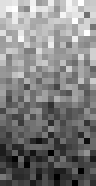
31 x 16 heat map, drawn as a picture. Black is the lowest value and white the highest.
The field climbs toward the top. No regular stripes run through it. Fine speckle covers the field.
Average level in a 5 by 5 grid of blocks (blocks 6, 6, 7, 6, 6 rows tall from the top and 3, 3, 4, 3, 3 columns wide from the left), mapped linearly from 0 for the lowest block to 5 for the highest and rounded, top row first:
5 5 4 5 5 / 4 4 4 3 3 / 2 2 2 2 2 / 1 1 1 1 1 / 0 0 0 0 1
